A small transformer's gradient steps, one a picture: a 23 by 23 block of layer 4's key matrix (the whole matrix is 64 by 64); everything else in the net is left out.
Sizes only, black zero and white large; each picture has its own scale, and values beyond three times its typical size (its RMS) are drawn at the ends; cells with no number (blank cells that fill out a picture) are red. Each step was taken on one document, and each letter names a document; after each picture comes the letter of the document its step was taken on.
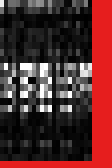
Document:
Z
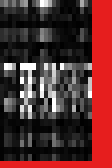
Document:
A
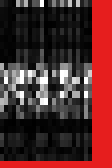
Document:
A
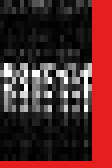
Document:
Z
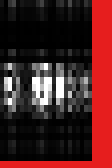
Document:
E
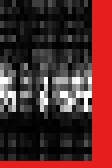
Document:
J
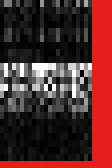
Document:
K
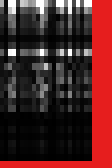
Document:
E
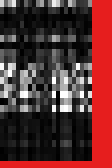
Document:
J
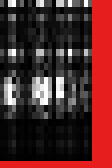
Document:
E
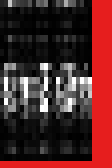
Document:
Z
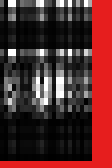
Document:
E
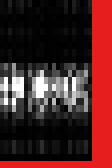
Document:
K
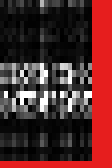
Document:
A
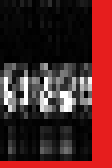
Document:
Z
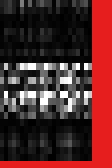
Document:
A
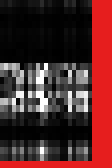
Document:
K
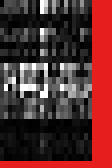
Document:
A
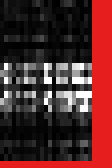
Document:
J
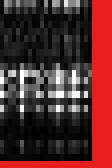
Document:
Z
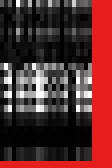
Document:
K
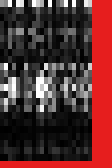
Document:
K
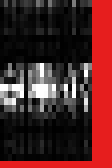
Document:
K
